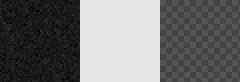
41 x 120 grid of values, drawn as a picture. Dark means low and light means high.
It is made of 1 by 3 panels. Panel 1,1: very low, fine-grained, faint in contrast. Panel 1,2: very high, flat. Panel 1,3: low, checkered, faint in contrast.
